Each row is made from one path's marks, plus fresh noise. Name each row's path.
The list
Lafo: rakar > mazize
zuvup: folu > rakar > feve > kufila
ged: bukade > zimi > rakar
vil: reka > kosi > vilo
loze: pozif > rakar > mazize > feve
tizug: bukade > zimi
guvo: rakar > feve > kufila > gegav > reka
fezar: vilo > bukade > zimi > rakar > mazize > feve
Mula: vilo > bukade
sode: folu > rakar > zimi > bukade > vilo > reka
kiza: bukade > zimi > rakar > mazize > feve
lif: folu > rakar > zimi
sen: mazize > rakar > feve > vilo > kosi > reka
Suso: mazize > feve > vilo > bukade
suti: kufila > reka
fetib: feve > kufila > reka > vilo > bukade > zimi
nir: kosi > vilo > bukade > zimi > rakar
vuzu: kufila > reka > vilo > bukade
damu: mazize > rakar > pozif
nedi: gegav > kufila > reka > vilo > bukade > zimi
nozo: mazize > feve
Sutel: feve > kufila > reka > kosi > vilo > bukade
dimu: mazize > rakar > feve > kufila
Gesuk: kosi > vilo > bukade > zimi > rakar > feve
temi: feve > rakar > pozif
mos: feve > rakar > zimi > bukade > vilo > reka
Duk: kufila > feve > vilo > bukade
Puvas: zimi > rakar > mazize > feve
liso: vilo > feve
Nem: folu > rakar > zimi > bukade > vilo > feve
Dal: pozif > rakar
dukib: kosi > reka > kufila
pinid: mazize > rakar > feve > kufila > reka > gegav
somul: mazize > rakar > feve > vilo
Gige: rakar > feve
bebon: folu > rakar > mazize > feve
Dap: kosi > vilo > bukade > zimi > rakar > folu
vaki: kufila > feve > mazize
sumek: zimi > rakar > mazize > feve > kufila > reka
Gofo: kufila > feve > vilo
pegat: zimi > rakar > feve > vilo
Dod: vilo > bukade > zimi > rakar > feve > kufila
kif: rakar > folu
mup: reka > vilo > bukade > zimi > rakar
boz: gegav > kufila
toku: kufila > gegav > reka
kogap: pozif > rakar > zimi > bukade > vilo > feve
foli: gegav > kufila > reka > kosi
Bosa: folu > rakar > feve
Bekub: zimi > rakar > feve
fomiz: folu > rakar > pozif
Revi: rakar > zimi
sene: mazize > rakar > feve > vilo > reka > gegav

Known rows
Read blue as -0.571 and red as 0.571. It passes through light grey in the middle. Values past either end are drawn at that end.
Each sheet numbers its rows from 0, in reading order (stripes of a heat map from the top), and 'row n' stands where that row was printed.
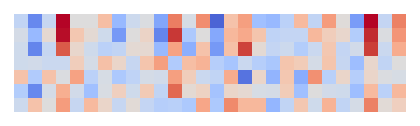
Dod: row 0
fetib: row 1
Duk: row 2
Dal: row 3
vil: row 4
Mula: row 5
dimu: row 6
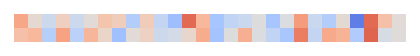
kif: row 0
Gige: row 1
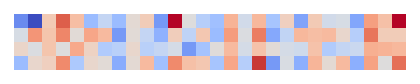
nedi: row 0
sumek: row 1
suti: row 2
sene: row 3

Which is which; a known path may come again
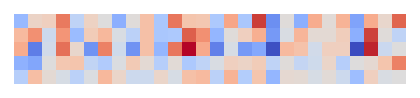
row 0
sene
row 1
bebon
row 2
Dap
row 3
boz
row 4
Lafo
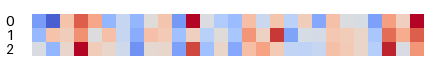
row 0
nedi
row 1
pinid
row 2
fetib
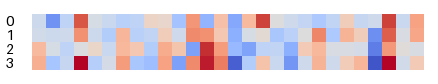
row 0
Duk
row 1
ged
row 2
fomiz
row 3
Nem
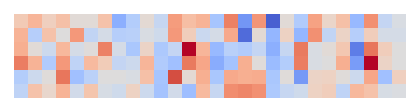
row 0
sen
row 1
vil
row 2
lif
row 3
Bosa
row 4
Suso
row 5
vaki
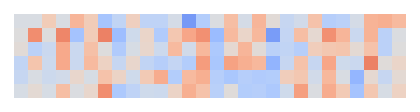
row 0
suti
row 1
Puvas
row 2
liso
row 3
dimu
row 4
Dal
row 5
Revi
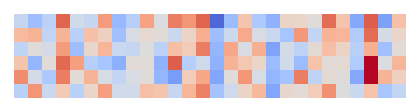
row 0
kogap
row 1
Gige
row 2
somul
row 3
Sutel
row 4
zuvup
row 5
loze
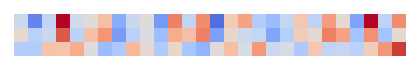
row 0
Dod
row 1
pegat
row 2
toku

